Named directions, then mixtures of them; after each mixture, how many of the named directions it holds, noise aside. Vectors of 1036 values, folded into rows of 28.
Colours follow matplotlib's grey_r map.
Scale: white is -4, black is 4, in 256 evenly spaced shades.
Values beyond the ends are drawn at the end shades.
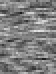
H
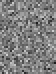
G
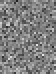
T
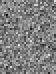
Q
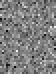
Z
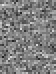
three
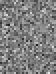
two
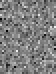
one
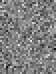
two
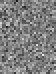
one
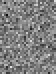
one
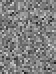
one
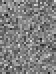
one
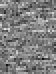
three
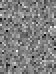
one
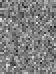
two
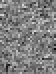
three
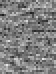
three
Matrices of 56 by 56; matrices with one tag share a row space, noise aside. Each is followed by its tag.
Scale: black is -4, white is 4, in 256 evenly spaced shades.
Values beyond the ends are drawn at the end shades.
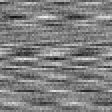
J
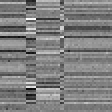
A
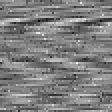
J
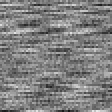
J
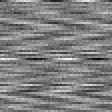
J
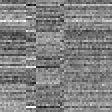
A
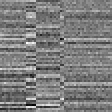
A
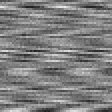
J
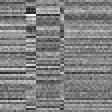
A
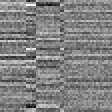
A
